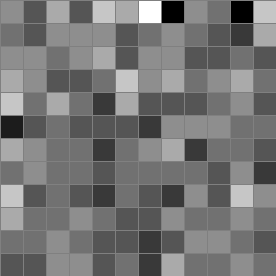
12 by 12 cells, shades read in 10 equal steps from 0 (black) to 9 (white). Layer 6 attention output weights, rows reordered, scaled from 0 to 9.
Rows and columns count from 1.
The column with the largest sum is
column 1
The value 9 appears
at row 1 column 7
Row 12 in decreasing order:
6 5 5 5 4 4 4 4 3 3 3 2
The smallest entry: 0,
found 2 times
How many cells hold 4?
43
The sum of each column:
58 47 54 48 44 50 47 50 48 47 51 48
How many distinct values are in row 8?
4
